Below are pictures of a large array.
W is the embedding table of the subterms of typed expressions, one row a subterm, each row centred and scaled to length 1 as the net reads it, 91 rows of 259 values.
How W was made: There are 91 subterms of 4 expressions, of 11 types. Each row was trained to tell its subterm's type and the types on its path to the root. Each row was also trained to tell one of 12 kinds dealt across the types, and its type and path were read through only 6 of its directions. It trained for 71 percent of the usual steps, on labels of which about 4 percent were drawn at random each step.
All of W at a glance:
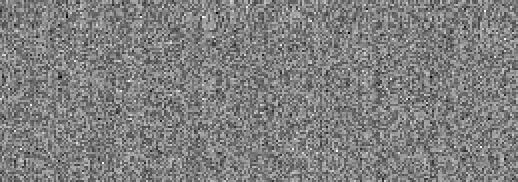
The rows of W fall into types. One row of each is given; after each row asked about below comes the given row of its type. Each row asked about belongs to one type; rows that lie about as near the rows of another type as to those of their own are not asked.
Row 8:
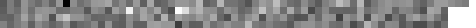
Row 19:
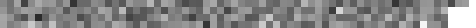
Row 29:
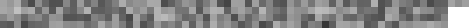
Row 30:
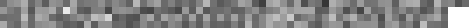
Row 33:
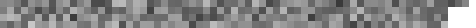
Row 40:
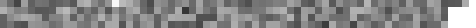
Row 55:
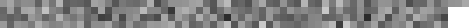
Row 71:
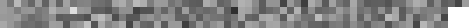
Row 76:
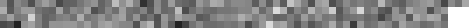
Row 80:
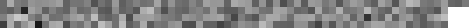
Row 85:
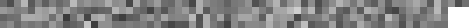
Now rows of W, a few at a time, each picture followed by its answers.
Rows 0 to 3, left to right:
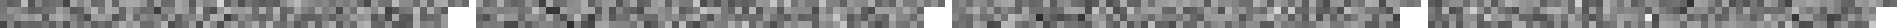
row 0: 40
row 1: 40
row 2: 80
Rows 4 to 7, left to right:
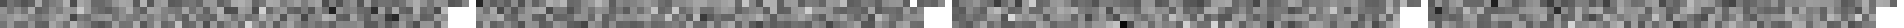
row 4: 71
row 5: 71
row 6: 8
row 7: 8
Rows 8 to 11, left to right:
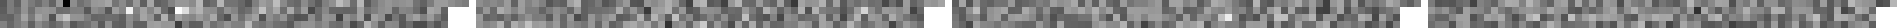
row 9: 55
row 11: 40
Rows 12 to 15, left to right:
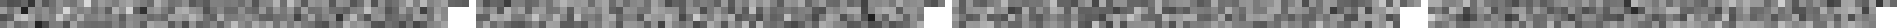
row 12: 85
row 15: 19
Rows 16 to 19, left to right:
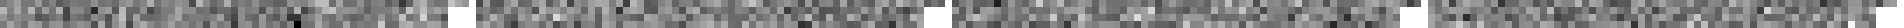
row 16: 76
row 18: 85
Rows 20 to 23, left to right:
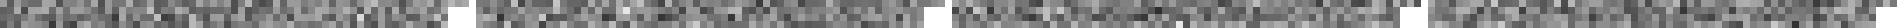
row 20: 76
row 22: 55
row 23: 19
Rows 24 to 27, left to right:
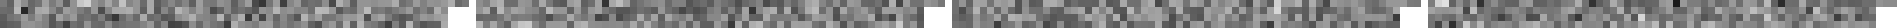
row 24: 85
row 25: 55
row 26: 80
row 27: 55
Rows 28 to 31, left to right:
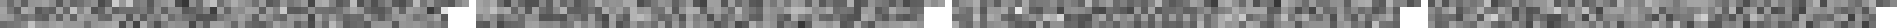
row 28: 19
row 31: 30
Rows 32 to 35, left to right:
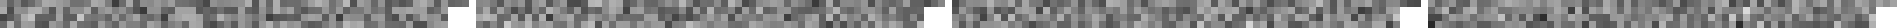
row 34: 30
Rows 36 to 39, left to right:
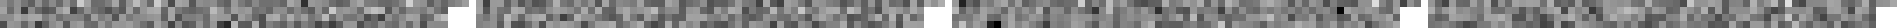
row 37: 40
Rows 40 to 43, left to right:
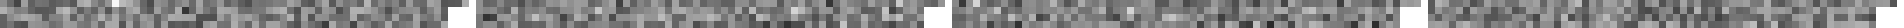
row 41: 40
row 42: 40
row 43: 55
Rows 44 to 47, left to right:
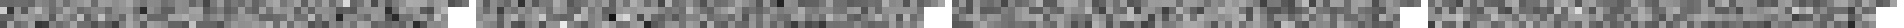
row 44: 85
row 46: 30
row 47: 71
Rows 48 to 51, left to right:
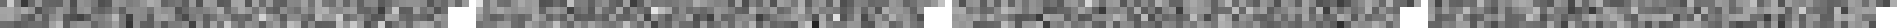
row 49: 76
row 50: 71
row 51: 76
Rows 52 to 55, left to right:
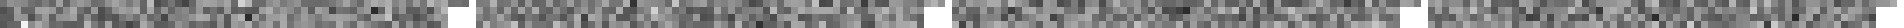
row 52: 30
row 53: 76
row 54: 55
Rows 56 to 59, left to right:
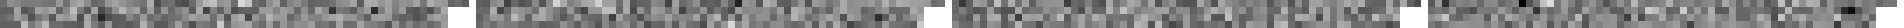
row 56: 30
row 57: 85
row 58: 8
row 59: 33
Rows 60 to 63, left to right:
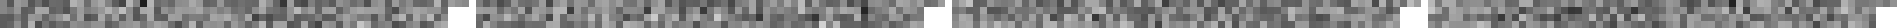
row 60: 40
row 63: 76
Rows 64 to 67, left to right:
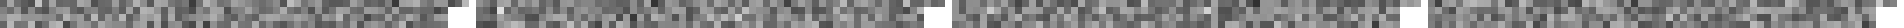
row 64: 71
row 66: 76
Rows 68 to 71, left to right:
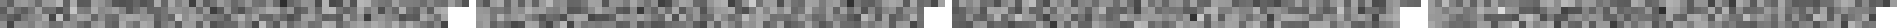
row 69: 71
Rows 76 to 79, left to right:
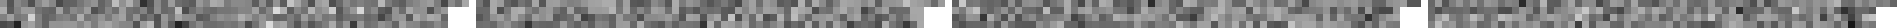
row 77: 85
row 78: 30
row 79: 33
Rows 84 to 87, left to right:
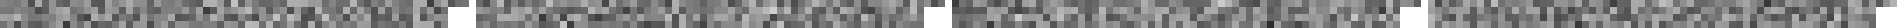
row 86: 8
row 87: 19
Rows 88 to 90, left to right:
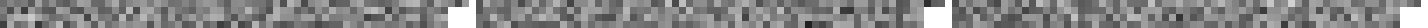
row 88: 71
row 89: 30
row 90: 80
